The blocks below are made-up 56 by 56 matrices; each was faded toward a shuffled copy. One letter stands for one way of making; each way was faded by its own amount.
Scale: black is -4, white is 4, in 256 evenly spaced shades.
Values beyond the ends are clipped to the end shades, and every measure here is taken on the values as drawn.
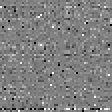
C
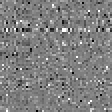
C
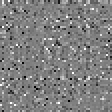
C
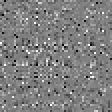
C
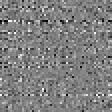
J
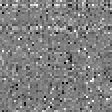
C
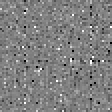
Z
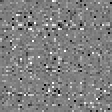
C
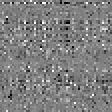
J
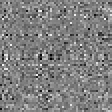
J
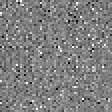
Z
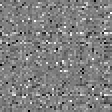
C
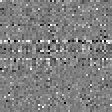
J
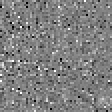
Z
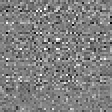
J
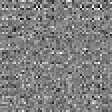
J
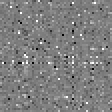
Z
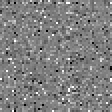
Z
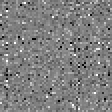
Z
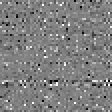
C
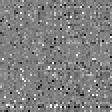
C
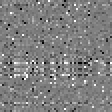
C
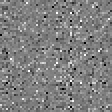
Z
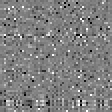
C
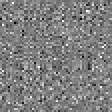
C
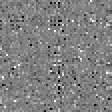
Z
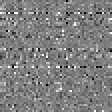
J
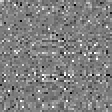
C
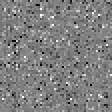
Z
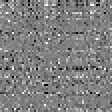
J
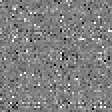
Z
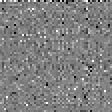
C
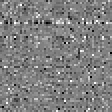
C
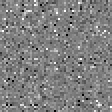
Z
